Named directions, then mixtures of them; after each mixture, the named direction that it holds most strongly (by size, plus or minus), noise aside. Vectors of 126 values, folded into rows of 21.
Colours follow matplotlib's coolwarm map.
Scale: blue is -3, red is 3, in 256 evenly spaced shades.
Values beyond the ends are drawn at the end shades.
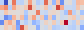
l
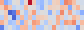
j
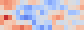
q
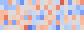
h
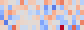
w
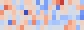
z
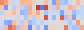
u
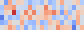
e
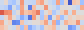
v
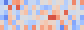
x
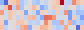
x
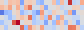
v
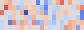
z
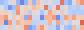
h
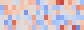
w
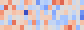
z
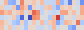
v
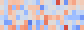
x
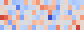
x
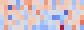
x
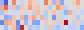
l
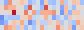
e
